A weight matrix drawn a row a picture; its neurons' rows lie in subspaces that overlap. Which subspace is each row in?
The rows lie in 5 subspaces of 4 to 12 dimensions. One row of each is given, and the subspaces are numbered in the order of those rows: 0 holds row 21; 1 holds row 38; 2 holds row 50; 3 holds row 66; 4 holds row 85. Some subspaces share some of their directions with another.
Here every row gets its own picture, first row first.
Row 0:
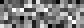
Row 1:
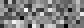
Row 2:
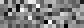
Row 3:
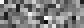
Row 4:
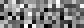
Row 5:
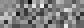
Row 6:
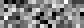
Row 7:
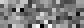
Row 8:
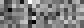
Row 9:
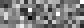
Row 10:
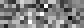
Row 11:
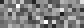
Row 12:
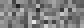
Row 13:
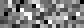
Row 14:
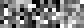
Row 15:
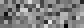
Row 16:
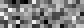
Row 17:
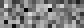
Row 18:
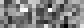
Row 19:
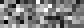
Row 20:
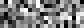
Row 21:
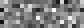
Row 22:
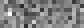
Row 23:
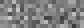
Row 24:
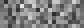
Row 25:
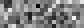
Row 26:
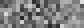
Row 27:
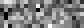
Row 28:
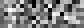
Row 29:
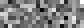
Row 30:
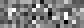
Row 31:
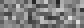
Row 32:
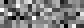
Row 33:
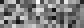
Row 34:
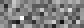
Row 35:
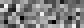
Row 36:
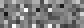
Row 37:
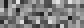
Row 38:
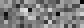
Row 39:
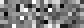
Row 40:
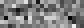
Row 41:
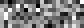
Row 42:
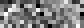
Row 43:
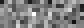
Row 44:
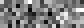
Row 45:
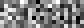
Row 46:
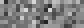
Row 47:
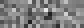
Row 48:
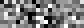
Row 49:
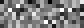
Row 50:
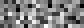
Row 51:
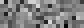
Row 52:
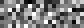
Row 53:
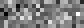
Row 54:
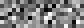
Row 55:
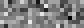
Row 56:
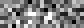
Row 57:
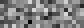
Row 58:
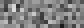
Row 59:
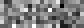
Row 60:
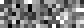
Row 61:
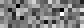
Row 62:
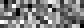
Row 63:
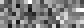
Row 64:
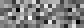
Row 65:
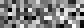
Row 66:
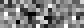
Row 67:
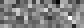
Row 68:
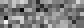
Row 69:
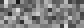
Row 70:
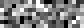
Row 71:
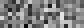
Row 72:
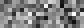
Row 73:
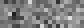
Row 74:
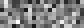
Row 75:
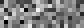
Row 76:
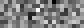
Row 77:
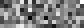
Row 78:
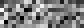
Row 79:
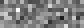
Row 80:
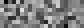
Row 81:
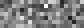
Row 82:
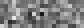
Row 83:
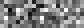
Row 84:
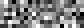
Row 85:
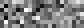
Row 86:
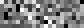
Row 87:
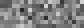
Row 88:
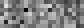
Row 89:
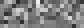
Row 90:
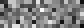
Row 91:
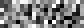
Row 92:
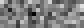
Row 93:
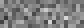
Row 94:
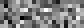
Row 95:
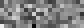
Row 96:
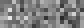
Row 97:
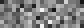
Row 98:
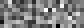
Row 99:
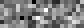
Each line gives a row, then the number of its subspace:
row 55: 1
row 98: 4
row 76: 2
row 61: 2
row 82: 4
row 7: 4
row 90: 4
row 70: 4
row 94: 4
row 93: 0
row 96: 1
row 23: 1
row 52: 3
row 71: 2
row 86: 1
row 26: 0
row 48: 3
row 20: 3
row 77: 1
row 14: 0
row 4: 2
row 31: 2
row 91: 0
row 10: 1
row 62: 4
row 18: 4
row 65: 1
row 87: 1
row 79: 2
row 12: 2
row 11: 2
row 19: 0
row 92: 2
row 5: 1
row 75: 4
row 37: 4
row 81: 1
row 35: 4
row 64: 3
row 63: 3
